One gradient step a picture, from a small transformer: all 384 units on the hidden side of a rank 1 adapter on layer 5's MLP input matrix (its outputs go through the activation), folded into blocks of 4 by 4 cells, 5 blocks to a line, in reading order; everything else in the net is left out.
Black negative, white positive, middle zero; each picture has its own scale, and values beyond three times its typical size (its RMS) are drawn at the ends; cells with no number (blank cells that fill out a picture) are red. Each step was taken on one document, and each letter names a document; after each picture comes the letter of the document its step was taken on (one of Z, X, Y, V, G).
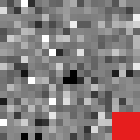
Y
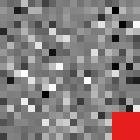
Y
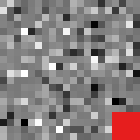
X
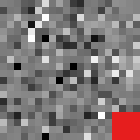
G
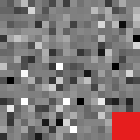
Y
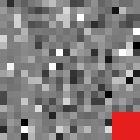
X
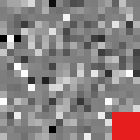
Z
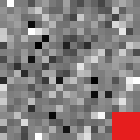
G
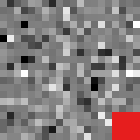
Z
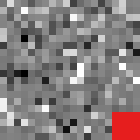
X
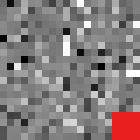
Z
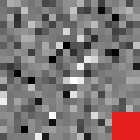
G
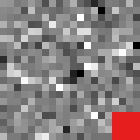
G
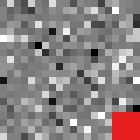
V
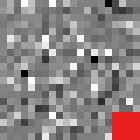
V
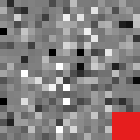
X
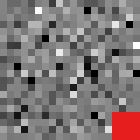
G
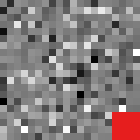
G
